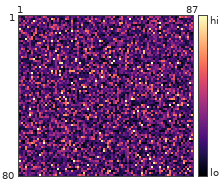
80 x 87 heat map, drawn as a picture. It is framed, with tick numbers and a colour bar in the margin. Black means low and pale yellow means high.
Neither half mirrors the other. Most values sit low, with a long tail of high ones. No regular stripes run through it. No row or column stands out. No overall slope runs across the table. On average the colour sits 30% of the way up the scale. Fine speckle covers the field. There is no seam.
